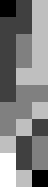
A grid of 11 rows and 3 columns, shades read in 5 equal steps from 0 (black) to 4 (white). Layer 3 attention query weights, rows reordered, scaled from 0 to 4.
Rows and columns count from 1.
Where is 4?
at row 10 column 1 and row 11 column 1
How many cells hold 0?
2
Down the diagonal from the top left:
0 1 3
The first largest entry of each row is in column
3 3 3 3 2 2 3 2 1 1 1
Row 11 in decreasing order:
4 3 0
